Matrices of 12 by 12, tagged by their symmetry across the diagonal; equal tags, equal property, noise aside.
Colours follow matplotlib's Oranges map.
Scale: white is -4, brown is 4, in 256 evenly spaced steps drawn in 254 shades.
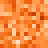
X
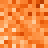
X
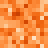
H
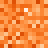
H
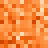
X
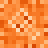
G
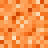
G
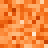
H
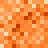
G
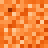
G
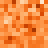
H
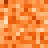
H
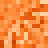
X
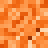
G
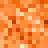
X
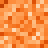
G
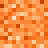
H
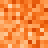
X
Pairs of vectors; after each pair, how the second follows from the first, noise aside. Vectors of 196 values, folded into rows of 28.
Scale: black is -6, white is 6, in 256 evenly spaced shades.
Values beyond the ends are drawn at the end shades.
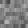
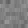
shrunk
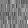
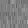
shrunk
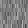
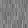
shrunk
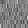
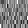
scaled up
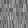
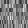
scaled up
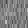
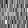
scaled up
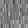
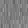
shrunk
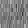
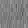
shrunk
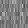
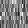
scaled up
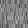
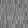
shrunk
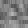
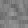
shrunk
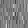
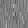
shrunk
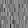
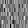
scaled up
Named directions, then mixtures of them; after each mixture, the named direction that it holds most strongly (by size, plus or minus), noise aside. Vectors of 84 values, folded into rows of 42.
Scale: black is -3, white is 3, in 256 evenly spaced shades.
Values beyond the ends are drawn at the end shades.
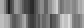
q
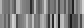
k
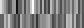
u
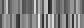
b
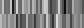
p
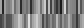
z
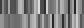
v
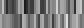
v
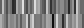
v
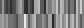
v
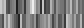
u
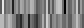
z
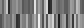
b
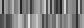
z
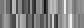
p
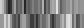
q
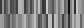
v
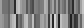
k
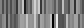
v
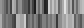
p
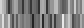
q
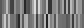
b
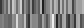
p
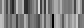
v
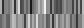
z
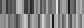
v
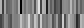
z
